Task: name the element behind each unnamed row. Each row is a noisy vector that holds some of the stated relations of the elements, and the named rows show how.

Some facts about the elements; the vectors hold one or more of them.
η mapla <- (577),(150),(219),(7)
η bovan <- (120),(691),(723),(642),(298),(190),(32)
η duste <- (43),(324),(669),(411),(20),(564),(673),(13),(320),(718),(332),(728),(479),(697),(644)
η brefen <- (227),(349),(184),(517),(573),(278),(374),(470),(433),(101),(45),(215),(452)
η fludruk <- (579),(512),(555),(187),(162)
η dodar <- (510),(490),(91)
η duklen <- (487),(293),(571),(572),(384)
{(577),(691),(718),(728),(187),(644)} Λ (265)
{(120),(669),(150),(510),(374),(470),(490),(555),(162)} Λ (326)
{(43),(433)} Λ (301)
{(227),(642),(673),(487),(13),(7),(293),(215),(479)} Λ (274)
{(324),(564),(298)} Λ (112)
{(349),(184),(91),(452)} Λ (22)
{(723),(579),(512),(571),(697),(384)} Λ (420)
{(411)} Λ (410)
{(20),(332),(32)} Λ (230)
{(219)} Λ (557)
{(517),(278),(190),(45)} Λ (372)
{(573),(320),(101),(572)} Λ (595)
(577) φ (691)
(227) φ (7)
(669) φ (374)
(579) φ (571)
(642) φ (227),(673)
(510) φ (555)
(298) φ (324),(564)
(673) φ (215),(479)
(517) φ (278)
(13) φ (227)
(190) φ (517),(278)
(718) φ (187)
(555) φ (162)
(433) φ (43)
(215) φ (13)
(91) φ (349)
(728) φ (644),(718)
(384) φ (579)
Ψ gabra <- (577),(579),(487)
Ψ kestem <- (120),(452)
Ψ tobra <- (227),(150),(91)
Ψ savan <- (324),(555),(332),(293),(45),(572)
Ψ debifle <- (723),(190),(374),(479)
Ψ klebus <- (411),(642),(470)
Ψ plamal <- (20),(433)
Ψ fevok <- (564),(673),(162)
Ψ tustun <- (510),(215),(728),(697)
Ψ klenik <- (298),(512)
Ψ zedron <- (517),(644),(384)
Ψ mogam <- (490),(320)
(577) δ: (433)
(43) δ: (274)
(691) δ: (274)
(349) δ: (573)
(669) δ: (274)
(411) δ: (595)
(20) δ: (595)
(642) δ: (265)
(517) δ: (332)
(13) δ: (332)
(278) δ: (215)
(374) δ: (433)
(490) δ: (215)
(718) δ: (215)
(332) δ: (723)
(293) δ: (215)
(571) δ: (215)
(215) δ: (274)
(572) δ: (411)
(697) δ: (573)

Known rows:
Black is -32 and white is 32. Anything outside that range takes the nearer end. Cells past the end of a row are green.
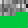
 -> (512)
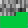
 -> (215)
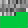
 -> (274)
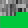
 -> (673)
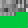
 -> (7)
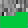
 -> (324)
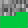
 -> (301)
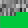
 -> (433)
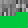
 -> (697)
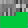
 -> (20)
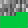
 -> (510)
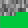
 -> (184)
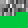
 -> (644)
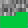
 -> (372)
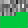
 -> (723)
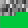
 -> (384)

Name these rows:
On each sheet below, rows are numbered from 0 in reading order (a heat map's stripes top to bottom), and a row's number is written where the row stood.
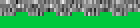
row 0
(479)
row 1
(470)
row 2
(91)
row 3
(718)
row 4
(187)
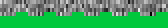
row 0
(298)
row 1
(564)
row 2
(320)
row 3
(278)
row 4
(691)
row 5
(162)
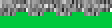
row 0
(487)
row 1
(579)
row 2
(150)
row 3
(577)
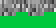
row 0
(555)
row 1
(572)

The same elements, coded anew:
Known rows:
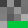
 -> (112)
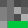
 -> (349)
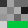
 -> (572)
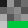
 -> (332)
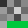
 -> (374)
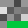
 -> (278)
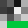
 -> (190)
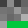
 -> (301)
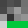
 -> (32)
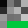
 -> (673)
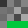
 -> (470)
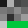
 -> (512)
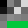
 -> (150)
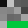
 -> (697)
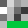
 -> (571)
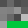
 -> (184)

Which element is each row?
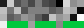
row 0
(20)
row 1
(45)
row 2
(384)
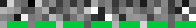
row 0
(510)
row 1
(644)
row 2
(219)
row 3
(215)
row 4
(7)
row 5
(120)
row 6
(517)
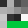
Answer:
(433)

